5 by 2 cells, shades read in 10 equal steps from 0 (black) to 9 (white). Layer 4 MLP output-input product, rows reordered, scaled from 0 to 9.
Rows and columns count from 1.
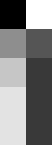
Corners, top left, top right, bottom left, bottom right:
0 9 8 2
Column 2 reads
9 3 2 2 2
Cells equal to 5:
1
